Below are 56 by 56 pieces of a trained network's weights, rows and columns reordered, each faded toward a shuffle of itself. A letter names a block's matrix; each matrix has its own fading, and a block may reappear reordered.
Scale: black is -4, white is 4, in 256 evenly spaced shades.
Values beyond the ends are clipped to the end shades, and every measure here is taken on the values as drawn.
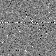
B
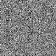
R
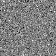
B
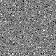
B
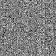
R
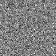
R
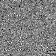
B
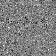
B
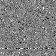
B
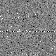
B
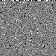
B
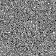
B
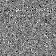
B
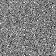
R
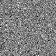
R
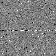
B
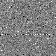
B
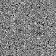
R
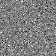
B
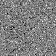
B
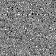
B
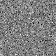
B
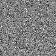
R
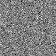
R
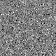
B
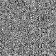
R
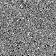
B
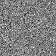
R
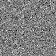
B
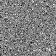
B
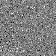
B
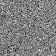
B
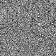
R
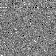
B
